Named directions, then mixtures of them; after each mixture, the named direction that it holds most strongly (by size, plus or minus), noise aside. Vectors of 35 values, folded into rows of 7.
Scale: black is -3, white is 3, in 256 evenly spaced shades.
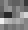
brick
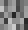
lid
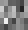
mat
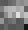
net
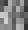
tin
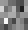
mat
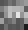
net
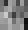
tin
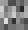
mat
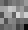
net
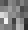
tin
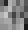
tin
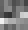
brick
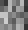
tin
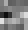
brick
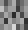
lid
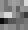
brick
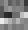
brick
